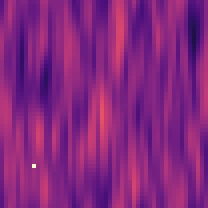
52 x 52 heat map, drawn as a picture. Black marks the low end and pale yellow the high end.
Neither half mirrors the other. Overall the values sit about 40% of the way up the scale. The grain runs up and down. A single lone cell is far higher than the cells round it.
